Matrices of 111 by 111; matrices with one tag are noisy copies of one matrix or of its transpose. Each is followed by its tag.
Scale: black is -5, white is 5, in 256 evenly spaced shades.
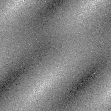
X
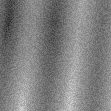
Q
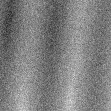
Q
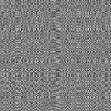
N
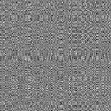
N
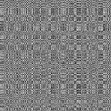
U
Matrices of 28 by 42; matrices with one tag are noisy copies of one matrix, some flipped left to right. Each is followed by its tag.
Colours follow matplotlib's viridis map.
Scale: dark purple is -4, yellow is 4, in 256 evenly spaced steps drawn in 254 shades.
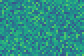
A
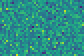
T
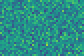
A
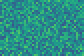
A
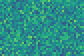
A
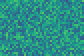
A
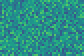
A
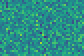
T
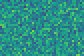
T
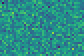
T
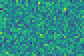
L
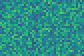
T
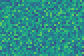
T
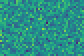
L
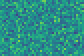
L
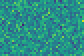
L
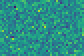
L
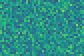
L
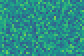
L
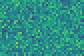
A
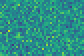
A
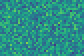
T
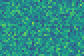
T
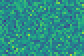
L
